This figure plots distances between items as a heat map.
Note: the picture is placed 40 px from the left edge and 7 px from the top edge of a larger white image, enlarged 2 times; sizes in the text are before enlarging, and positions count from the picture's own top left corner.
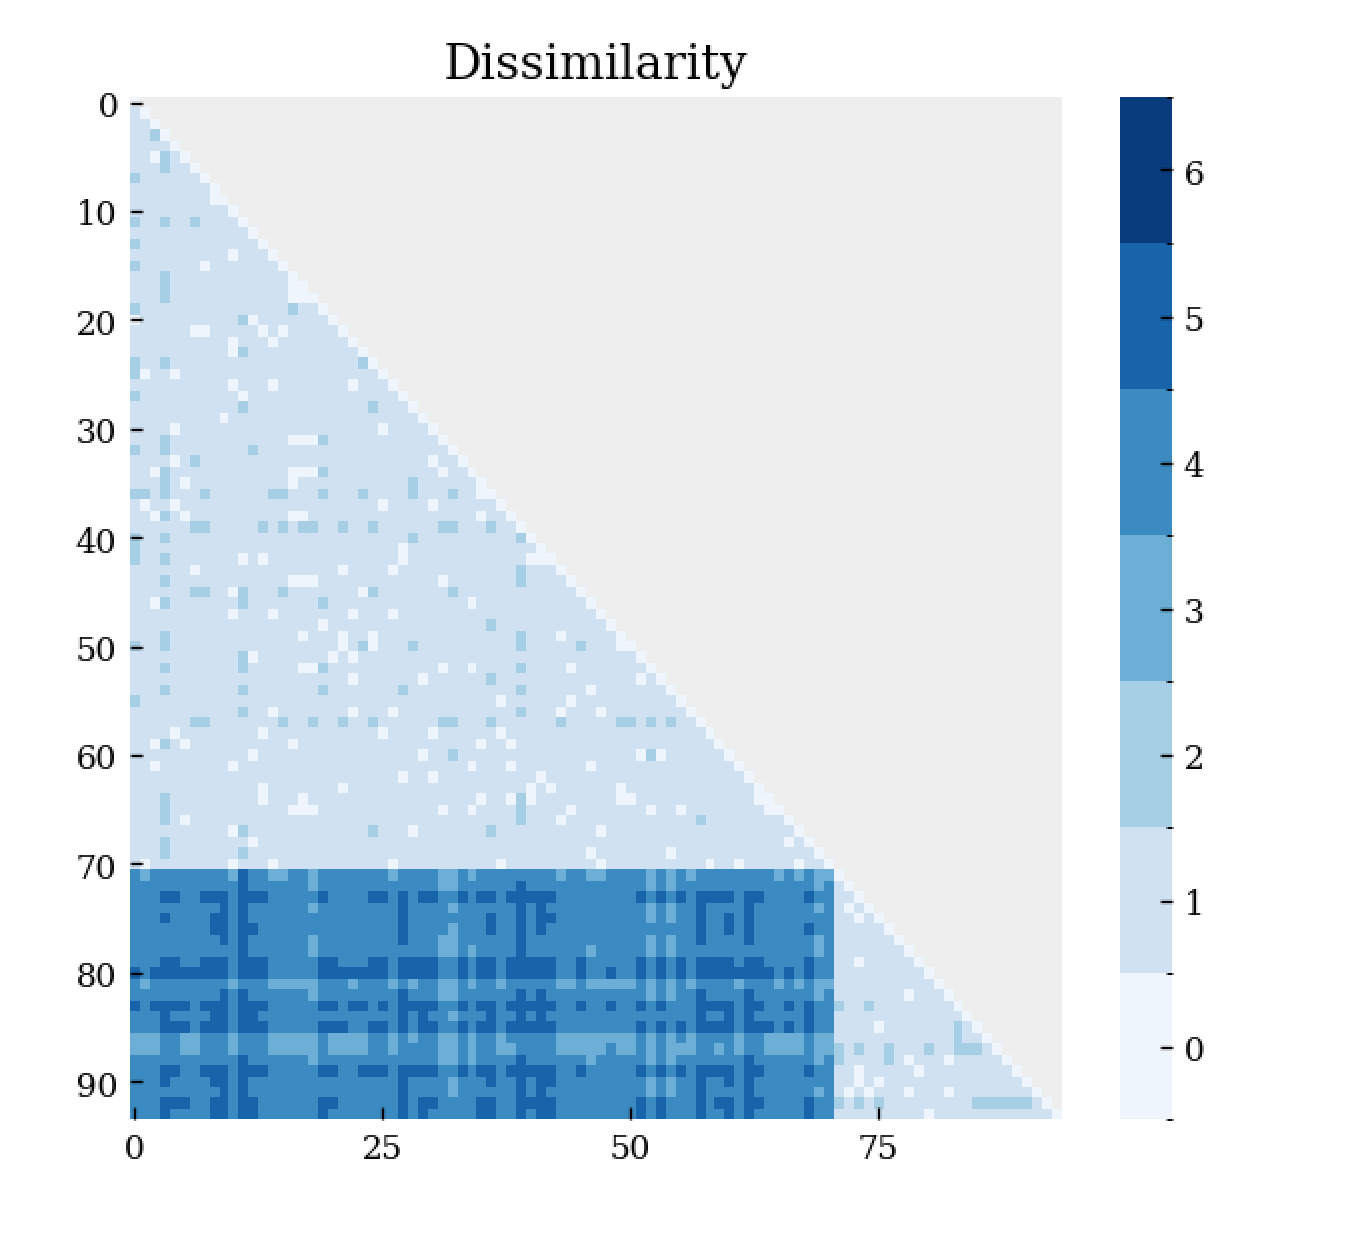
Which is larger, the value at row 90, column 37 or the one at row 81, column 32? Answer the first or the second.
the first
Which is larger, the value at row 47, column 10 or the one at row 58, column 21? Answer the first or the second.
the second
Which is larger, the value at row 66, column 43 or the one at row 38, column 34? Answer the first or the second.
the second
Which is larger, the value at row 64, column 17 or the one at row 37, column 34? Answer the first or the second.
the second
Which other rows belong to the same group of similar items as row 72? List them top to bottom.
71, 73, 74, 75, 76, 77, 78, 79, 80, 81, 82, 83, 84, 85, 86, 87, 88, 89, 90, 91, 92, 93
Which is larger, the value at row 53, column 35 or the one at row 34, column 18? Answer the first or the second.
the first
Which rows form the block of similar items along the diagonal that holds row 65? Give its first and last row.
0 to 70
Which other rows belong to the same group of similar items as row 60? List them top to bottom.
0, 1, 2, 3, 4, 5, 6, 7, 8, 9, 10, 11, 12, 13, 14, 15, 16, 17, 18, 19, 20, 21, 22, 23, 24, 25, 26, 27, 28, 29, 30, 31, 32, 33, 34, 35, 36, 37, 38, 39, 40, 41, 42, 43, 44, 45, 46, 47, 48, 49, 50, 51, 52, 53, 54, 55, 56, 57, 58, 59, 61, 62, 63, 64, 65, 66, 67, 68, 69, 70
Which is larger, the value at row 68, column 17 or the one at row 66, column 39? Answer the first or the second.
the second
